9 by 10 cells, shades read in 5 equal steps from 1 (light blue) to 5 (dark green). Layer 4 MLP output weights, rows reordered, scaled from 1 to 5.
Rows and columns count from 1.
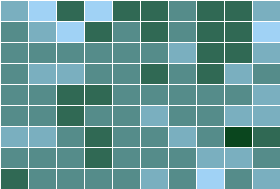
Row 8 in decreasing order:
4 3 3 3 3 3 3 3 2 2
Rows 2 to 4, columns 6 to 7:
4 3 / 3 2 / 4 3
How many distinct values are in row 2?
4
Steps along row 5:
same up same down same same same same down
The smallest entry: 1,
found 5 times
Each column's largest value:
4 3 4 4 4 4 3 4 5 4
